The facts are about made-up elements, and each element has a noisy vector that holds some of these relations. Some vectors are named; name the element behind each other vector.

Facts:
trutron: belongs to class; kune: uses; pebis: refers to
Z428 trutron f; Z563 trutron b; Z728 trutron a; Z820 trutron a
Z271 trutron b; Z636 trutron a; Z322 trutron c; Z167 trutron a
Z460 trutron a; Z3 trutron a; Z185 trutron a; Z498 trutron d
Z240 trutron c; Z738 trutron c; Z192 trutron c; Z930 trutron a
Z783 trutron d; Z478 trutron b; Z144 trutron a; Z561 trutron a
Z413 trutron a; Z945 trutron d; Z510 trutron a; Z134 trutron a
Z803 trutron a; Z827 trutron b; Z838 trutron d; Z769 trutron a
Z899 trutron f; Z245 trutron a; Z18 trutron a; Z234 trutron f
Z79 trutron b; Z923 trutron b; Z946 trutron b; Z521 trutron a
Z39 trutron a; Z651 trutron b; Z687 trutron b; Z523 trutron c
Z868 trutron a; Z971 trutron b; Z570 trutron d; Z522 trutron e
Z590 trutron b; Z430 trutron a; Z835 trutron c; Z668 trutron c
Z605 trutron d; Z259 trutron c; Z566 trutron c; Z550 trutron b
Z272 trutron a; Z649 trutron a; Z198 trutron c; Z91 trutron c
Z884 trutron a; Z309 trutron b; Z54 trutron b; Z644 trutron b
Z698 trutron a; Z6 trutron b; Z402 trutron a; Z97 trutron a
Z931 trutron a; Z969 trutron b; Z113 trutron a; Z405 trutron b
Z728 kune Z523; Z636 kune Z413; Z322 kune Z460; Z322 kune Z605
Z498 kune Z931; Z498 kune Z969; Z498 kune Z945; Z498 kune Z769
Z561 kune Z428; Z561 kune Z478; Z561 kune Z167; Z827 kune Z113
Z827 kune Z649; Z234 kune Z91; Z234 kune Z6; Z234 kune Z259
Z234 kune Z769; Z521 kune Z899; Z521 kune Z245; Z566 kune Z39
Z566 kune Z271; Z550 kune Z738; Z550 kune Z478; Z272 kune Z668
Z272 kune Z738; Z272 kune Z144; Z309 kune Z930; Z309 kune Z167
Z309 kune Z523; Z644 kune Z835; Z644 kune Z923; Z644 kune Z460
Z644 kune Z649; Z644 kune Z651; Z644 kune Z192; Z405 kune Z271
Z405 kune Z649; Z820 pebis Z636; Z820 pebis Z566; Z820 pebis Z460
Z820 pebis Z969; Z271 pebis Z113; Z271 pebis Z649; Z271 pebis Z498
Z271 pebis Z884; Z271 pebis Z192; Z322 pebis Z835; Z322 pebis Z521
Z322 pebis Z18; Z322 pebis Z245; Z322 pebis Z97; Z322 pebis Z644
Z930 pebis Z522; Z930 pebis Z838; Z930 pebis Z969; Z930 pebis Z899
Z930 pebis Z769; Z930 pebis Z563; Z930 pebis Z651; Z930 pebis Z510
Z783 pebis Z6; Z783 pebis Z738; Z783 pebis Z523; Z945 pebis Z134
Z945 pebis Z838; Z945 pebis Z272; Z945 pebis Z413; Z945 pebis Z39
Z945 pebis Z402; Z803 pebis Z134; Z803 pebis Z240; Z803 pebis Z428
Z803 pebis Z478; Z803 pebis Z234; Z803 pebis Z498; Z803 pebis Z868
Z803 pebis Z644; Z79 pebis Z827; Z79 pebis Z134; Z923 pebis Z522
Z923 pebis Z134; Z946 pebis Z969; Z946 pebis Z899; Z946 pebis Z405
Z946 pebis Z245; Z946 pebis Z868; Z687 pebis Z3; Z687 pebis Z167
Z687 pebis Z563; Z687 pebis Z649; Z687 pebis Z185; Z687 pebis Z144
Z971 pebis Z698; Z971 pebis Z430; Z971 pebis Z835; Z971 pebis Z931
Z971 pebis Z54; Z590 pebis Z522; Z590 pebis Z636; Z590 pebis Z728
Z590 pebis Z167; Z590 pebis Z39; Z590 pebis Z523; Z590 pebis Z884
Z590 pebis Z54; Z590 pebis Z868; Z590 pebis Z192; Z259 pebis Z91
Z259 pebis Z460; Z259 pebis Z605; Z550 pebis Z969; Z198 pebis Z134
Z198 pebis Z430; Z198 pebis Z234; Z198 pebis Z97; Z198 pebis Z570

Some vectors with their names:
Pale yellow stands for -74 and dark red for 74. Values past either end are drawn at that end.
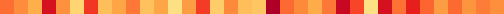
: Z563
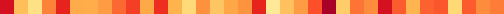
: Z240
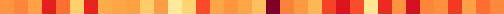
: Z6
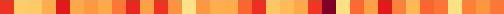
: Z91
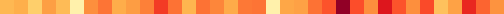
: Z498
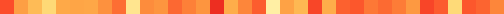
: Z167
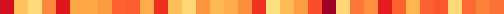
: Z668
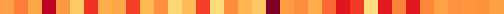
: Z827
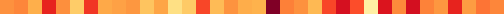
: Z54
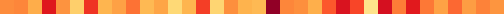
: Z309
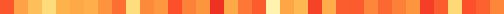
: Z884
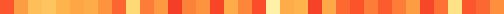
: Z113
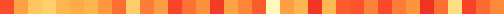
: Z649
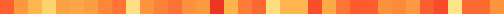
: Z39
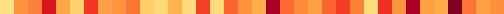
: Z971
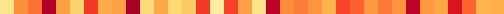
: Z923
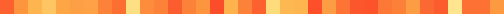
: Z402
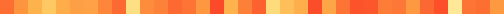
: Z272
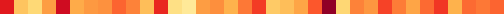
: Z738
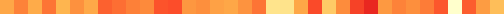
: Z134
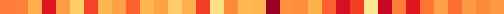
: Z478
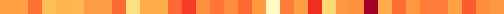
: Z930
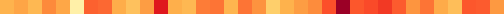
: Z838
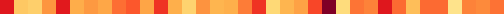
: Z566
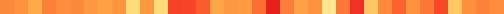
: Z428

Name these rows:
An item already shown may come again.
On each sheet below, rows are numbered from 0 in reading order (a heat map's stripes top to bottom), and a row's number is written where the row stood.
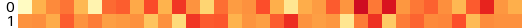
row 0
Z945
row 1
Z234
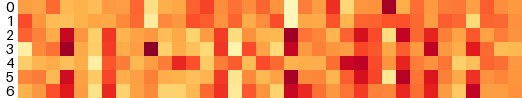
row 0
Z930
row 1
Z868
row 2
Z405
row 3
Z79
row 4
Z605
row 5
Z644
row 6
Z550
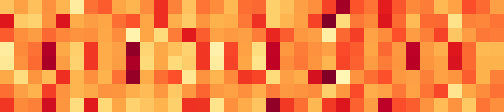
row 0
Z570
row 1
Z566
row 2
Z899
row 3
Z79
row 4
Z923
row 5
Z259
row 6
Z522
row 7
Z969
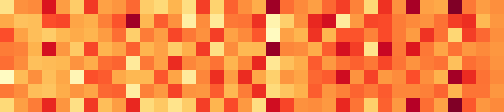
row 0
Z971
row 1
Z198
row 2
Z649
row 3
Z478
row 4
Z97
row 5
Z783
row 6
Z430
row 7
Z590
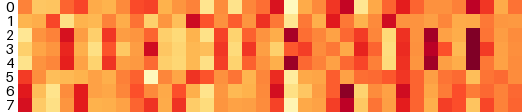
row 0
Z322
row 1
Z820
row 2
Z971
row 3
Z271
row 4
Z971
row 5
Z245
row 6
Z835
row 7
Z192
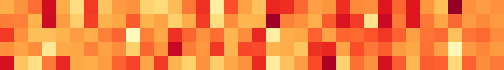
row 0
Z946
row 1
Z478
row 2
Z245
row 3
Z460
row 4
Z240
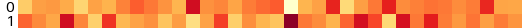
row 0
Z803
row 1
Z651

